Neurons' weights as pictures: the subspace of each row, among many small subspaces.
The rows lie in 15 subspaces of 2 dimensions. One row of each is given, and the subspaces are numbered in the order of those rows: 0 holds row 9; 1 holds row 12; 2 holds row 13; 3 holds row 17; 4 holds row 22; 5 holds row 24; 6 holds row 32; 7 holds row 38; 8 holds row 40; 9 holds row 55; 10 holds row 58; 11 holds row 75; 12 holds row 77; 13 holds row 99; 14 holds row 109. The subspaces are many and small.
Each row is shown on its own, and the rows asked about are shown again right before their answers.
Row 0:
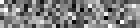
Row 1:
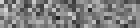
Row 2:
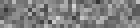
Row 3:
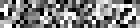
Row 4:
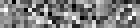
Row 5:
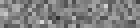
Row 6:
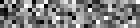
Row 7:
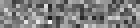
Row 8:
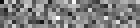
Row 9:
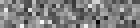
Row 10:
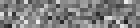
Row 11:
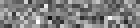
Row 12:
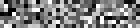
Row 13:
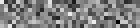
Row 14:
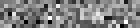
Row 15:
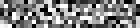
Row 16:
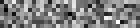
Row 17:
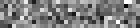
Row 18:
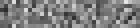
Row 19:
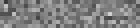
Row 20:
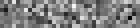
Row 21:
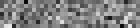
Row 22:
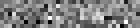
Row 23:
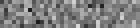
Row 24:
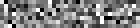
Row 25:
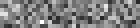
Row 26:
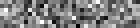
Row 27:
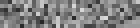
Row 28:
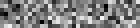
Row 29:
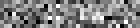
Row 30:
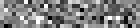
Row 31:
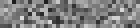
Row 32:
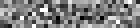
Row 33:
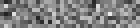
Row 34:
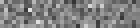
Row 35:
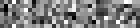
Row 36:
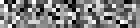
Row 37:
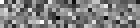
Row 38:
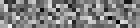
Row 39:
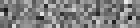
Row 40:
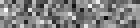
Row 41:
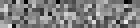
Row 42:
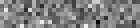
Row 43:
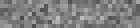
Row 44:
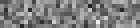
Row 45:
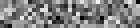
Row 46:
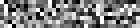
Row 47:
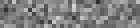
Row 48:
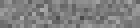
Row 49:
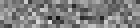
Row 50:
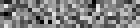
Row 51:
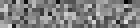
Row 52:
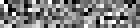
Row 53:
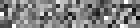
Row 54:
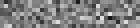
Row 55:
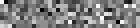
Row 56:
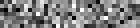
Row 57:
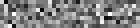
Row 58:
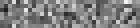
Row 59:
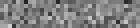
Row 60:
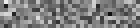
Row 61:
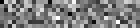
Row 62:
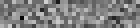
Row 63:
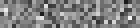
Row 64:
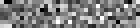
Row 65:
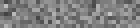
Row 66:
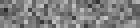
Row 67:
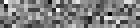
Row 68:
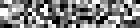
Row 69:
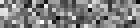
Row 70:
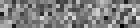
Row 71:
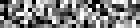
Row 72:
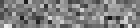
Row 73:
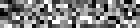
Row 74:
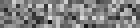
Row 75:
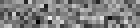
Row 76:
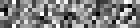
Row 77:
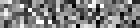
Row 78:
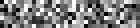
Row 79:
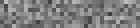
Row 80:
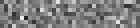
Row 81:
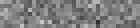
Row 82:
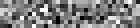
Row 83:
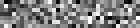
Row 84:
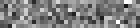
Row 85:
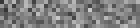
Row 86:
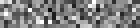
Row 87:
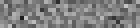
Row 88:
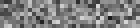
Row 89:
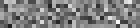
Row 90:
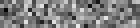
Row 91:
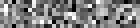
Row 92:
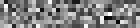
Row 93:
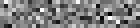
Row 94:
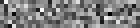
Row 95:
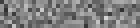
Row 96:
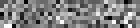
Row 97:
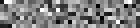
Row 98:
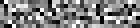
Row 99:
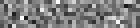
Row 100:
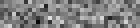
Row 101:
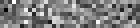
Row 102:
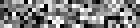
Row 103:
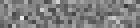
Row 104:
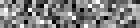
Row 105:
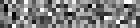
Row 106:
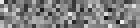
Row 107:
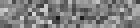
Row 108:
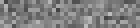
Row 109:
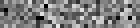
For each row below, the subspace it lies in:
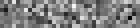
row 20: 10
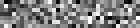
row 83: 12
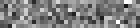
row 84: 3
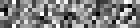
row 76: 11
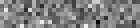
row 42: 0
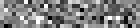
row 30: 14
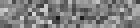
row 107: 6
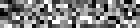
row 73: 7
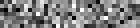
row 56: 9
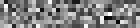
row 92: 0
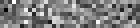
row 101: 13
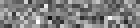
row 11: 11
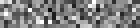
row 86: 1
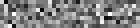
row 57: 5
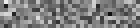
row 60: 1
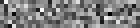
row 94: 5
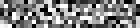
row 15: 6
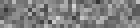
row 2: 3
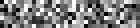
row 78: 9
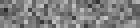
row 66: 8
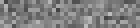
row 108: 12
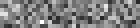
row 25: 2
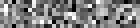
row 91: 3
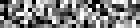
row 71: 5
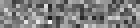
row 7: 4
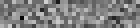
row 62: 13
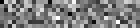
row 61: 2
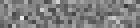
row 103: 13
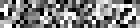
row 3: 11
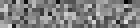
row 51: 10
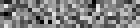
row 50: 1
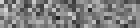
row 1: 7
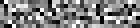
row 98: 5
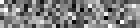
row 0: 9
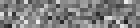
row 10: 11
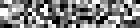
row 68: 8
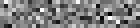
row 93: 0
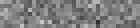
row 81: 0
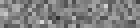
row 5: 2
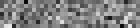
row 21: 14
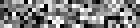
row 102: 11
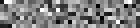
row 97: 9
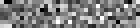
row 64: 9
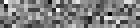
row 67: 12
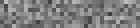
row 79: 12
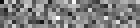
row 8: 2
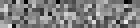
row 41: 10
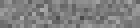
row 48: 6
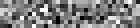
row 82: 6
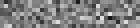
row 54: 0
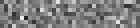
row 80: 13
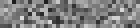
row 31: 13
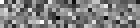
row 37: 2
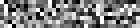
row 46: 5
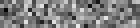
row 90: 8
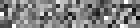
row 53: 4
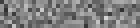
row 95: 5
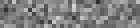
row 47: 3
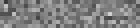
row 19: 1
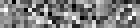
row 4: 10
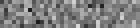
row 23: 12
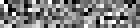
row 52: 1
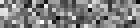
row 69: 7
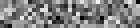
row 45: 3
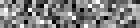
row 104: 8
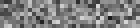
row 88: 0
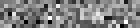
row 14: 4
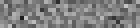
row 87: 13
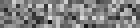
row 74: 4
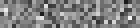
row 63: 14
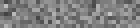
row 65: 1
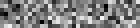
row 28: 2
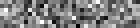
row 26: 8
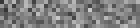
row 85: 7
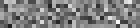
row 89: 7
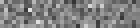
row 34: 12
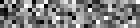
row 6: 7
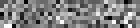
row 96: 14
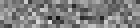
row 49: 10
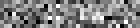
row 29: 4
